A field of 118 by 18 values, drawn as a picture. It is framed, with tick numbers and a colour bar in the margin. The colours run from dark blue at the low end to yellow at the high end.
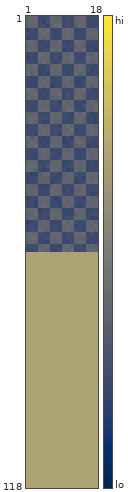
It is made of 2 by 1 panels. Panel 1,1: low, checkered. Panel 2,1: high, flat.
